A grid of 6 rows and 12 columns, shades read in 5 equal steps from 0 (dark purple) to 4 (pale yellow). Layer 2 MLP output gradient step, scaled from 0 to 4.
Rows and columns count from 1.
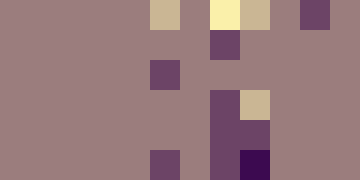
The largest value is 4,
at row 1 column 8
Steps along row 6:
same same same same down up down down up same same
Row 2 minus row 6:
0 0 0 0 0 1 0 0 2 0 0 0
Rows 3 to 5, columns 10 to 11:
2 2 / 2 2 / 2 2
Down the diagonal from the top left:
2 2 2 2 2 1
